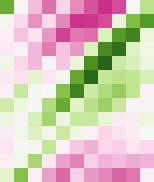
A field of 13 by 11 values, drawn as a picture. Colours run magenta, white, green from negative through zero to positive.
There is no overall slope. Overall the values sit about 50% of the way up the scale. The grain runs diagonally up to the right. The bottom right is the calmest part.
